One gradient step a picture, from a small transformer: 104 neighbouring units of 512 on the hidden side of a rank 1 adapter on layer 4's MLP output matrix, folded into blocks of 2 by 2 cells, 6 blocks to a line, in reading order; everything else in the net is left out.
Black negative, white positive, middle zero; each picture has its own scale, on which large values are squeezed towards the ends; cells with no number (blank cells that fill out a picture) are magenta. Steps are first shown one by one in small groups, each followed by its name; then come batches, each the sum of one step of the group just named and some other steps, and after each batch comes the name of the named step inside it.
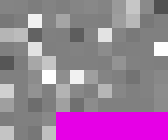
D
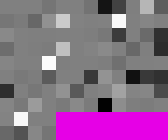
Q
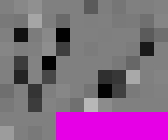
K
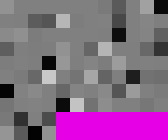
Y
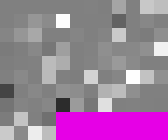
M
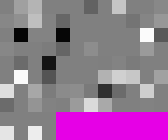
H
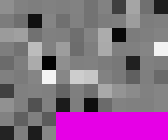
D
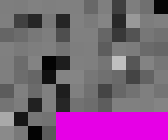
K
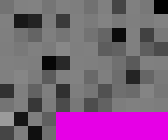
H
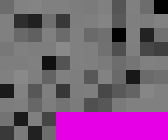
H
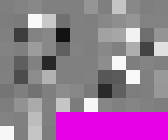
K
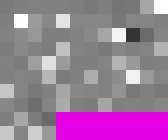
M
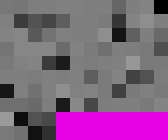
Y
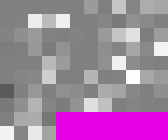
M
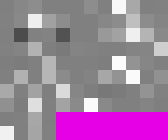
H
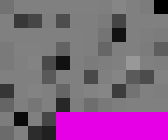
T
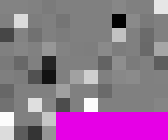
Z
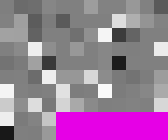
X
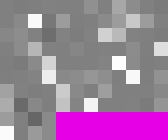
X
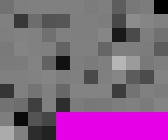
T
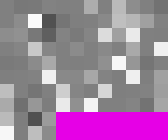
X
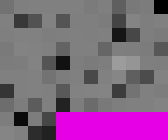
T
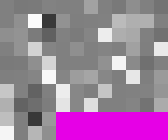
X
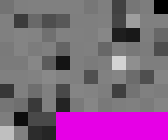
T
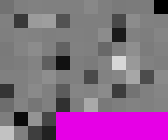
T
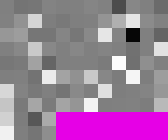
X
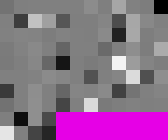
T
